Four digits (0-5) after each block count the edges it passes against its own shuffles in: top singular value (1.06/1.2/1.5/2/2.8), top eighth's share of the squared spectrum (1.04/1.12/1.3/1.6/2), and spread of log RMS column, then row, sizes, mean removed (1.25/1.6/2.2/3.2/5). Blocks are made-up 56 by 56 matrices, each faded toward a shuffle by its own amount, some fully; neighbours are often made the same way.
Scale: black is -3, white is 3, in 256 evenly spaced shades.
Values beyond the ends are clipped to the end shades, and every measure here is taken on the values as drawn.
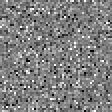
0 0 0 0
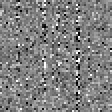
2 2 3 0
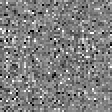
1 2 2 1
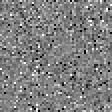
1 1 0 0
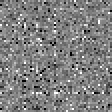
2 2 1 2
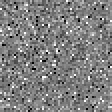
0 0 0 0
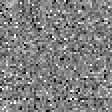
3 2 0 1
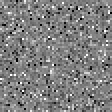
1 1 0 0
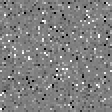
0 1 0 0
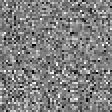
3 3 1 2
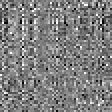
4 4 3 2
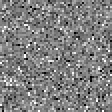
1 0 0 0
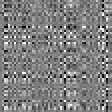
5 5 4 4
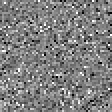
2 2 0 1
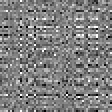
5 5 3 3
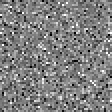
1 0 0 0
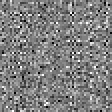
4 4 2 2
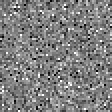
0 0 0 0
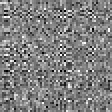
4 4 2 3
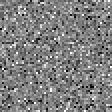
1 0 0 0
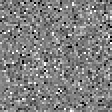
1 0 0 0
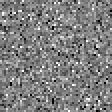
2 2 0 1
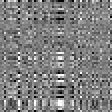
5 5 4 4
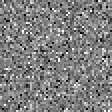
2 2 0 0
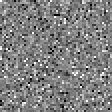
0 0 0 0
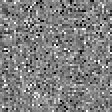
3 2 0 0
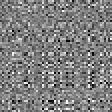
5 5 3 3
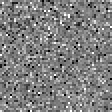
0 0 0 0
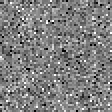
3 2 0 0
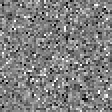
2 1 0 0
